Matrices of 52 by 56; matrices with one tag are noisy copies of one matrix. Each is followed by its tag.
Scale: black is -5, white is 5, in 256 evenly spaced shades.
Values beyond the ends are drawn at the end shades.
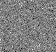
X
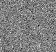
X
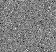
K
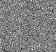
X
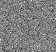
X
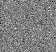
K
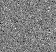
K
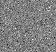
K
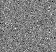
K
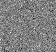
X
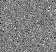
K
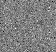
K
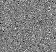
K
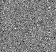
K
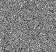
X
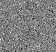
X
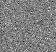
K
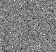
X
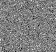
X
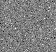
K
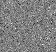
K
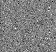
K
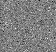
K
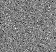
K
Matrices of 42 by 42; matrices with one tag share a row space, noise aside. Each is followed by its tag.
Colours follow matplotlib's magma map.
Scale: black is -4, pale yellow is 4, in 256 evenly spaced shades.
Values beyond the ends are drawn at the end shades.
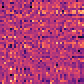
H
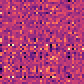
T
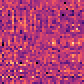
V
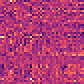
H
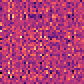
T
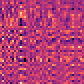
V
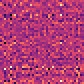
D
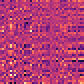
H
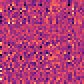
T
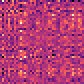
V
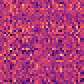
D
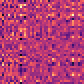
V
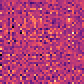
T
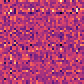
D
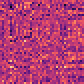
H
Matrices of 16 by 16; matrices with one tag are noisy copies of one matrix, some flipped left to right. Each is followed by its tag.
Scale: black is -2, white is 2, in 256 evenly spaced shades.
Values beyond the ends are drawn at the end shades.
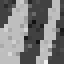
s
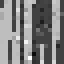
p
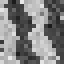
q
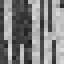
p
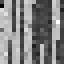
p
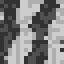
q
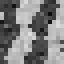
q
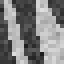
s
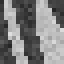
s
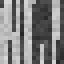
p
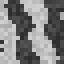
q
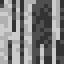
p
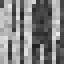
p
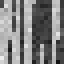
p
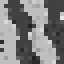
q
